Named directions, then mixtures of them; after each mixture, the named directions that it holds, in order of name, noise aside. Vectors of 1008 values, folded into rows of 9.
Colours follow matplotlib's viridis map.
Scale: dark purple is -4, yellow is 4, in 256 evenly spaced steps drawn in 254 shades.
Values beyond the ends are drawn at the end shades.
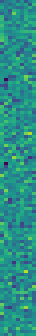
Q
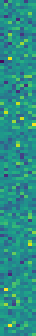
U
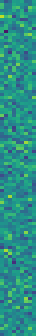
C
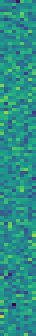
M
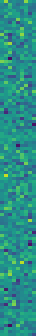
C, U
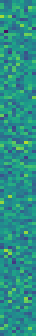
C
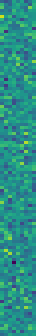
C, Q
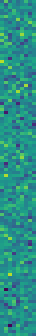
Q, U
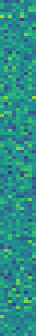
C, M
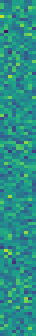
C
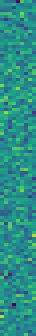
M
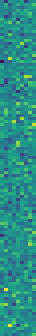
Q, U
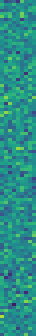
C, M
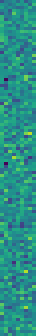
Q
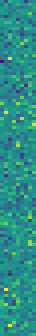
U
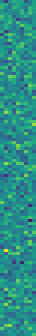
C, U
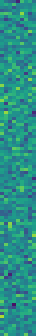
M
